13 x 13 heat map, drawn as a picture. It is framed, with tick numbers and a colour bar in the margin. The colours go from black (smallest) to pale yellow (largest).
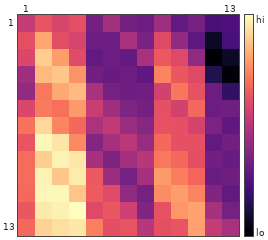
Stripes running up and down repeat 2 times from left to right. The top right is the ninth with the lowest average. The ninth with the highest average is the bottom left. The field climbs toward the bottom left. No lone cell stands out from its neighbours.
